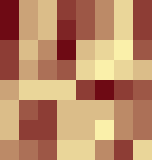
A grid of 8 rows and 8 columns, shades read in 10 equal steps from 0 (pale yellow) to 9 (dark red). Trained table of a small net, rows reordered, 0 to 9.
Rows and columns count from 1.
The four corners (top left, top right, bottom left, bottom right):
9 7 4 1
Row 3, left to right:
7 2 4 9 2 1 0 6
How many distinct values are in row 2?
8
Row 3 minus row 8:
3 -3 -2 8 1 -3 -7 5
